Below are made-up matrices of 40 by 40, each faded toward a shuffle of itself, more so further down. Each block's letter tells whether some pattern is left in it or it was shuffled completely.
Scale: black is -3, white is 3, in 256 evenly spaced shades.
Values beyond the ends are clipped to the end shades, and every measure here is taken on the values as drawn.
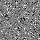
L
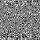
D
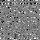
D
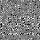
D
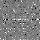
D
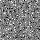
L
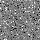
L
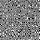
D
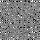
D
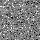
L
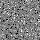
L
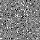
D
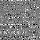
D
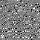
D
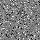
L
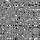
D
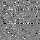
D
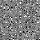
D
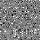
D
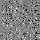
D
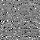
D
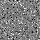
L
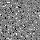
L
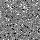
L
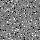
L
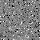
L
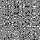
D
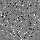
L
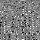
D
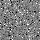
L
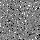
L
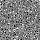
L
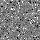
L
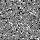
L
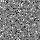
L
